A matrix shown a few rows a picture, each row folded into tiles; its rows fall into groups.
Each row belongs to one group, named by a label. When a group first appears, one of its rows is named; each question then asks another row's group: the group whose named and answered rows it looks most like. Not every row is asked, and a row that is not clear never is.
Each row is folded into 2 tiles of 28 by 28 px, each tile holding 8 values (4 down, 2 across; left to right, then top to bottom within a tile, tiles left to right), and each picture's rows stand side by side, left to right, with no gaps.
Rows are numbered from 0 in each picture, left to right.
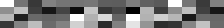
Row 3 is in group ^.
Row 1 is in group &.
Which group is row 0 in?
^
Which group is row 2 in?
&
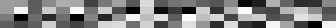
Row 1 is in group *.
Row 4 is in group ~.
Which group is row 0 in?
*
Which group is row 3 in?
&
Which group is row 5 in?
~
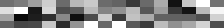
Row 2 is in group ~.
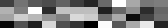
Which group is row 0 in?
~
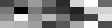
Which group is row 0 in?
&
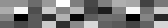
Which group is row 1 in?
^
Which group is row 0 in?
*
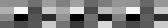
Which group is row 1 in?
*
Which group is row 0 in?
*
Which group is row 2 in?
*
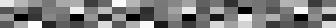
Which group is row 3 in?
*
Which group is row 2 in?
^
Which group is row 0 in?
^
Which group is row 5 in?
*
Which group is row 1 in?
*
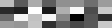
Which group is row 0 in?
&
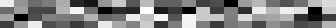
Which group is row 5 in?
*
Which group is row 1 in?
~
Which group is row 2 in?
&
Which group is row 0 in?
^
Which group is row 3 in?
&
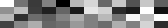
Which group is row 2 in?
&
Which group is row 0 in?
^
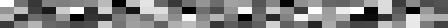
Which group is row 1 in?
*
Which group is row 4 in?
*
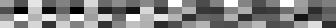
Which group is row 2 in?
&
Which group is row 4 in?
^
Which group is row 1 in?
&
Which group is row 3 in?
^
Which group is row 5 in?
^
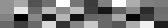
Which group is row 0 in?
*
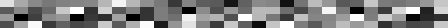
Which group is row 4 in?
~
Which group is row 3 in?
&
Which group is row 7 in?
*
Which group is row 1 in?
*
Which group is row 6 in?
&
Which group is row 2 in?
^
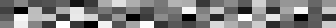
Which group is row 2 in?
^
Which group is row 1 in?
~
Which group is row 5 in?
*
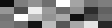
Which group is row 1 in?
^
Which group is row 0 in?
~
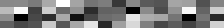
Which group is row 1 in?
^
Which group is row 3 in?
*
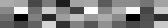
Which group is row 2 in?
*
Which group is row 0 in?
*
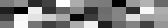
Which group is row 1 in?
^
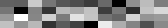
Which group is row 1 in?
~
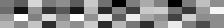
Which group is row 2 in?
~
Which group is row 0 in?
&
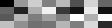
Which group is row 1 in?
&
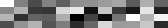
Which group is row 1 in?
*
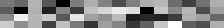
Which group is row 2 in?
*
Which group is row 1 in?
~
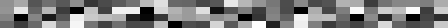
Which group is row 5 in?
&
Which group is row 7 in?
*
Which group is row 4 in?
^
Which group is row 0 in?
*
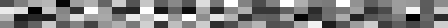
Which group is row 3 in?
&
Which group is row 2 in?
&
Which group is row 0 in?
*
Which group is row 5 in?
^
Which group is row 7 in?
*
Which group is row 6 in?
^
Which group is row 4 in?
^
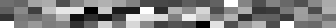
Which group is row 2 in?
&
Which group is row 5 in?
~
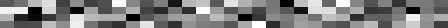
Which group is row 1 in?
&
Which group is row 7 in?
&
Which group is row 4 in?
^
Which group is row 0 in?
*
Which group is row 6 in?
^
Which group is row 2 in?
^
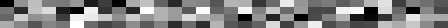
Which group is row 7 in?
&
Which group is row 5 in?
^
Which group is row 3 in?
~
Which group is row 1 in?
&
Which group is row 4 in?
*
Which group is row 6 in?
*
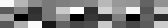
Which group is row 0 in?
^
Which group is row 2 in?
*
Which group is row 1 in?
*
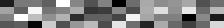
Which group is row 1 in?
^
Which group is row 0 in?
~
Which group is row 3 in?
*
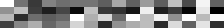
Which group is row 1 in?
&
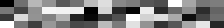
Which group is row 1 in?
*
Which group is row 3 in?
^
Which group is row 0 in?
~
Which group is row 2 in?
&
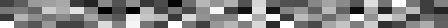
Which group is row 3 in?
~
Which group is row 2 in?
&
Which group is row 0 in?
~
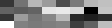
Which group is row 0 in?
~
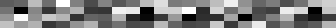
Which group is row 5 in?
*
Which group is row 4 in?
^
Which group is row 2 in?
*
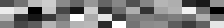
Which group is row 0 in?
*
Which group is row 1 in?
&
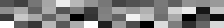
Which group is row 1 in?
^
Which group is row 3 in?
*
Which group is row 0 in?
~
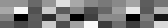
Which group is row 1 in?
^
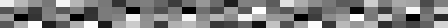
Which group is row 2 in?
&
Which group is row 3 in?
&
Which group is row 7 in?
*
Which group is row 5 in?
^
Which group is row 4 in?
~
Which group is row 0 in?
^
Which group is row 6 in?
&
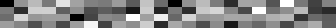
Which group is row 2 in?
&
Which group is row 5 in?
^
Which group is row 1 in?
^
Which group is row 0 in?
~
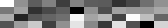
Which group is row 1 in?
&
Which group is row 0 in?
^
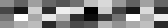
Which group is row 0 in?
&
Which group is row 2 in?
&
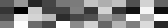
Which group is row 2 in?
&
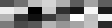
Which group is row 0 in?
*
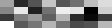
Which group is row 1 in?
*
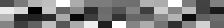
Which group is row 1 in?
^
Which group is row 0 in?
*
